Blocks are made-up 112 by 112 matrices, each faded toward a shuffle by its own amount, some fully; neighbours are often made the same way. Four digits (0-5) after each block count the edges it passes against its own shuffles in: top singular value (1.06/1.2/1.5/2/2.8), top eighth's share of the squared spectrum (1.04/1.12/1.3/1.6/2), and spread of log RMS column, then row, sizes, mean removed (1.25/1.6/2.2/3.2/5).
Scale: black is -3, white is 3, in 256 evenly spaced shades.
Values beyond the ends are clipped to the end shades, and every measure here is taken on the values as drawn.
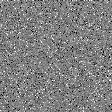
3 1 0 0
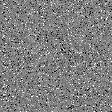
3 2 1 1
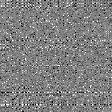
5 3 2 3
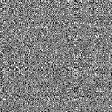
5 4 3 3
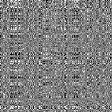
5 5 4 4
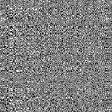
4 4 3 3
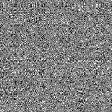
4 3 2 2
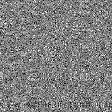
4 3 2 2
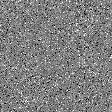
0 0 0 0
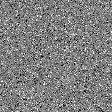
0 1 1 0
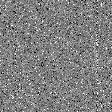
1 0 1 0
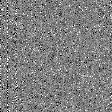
2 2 3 0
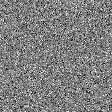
0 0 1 0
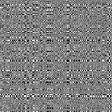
5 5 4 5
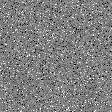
1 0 0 0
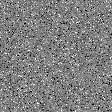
1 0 0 0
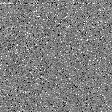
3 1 0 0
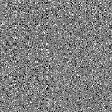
4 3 2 2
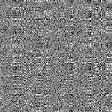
5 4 3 3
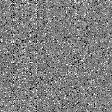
4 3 2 1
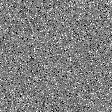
0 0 0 0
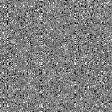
4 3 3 2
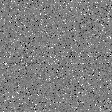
1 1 0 1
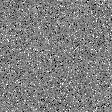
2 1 0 0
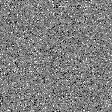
3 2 0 0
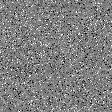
0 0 0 0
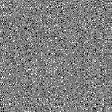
4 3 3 2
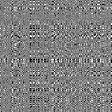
5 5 4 4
